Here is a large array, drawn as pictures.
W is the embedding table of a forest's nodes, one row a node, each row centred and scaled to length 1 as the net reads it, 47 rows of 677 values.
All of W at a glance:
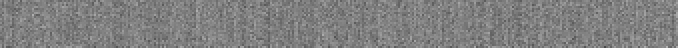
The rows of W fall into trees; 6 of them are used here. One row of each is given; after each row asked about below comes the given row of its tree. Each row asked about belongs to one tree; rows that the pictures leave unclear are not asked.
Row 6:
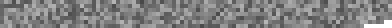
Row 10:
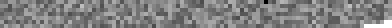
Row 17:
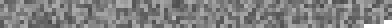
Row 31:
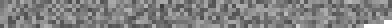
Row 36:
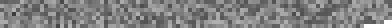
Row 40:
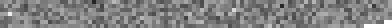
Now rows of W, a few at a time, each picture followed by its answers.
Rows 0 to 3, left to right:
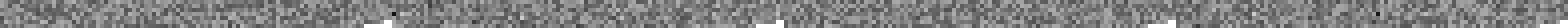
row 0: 36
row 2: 31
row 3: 6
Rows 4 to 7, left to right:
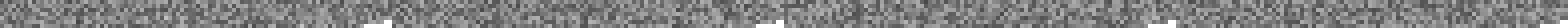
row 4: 31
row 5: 31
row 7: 36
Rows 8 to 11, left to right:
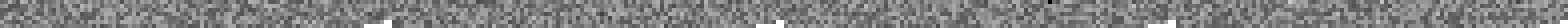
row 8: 10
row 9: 40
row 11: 17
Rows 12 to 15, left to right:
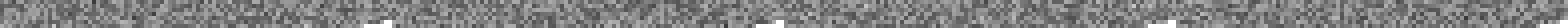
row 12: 6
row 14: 10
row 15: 10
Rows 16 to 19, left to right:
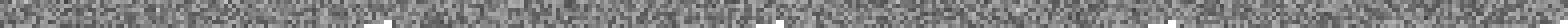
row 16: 31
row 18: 40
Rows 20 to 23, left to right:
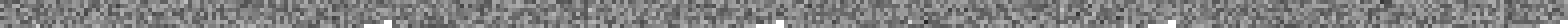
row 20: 36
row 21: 17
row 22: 36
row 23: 31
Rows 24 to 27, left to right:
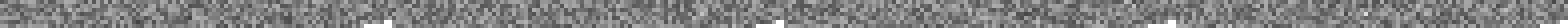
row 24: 10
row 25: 36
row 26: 10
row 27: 6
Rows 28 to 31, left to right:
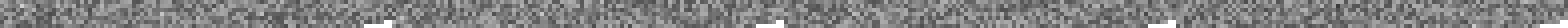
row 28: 17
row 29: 36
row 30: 36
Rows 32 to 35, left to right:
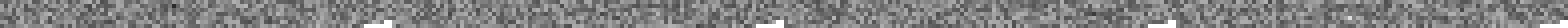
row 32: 31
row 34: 36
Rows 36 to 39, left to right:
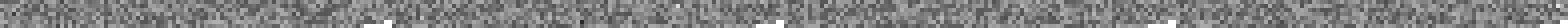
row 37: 31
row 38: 31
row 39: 31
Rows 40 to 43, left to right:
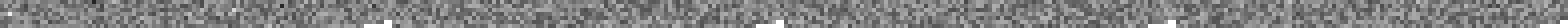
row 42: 36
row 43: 17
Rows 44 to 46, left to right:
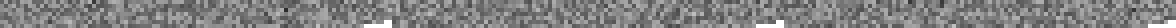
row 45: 17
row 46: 6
